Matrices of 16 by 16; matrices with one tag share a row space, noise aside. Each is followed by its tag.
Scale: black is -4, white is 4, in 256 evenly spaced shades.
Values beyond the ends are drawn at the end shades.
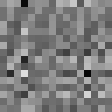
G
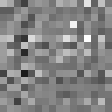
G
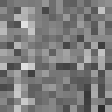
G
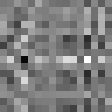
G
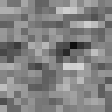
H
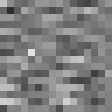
H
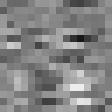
H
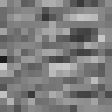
H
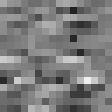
H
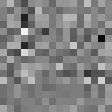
G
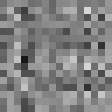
G
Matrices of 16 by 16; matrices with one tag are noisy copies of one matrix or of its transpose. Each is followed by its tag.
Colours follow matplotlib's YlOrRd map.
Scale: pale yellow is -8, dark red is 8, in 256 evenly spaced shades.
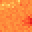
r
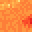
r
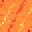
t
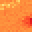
r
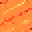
t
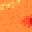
r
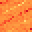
t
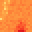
r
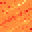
t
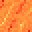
t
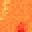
r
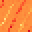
t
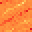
t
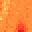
r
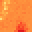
r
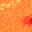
r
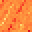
t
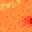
r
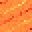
t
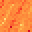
t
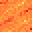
t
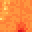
r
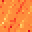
t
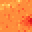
r
